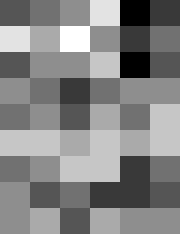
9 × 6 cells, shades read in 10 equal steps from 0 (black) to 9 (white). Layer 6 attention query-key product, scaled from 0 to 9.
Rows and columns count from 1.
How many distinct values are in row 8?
4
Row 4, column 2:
4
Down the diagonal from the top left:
3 6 5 4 4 7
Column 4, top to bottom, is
8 5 7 4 6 7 7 2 6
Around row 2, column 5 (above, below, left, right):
0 0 5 4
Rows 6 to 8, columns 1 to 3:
7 7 6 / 4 5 7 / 5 3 4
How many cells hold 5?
13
